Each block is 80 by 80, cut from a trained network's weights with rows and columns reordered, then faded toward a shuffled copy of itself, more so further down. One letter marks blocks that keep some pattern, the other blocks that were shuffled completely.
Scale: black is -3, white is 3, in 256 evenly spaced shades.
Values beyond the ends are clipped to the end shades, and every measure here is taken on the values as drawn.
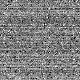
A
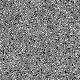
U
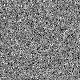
U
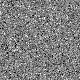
U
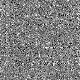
A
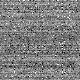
A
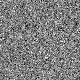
U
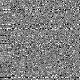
A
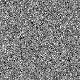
A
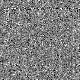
A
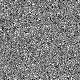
U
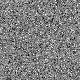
U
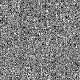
A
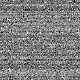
A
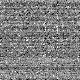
A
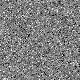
U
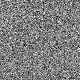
U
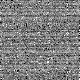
A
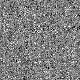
A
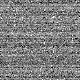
A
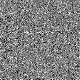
A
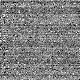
A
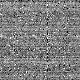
A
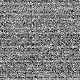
A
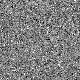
U
